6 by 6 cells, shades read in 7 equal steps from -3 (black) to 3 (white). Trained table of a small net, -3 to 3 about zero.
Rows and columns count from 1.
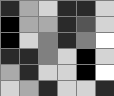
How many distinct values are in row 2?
5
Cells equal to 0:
3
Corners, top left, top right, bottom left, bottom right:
-2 2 2 -2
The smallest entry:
-3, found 4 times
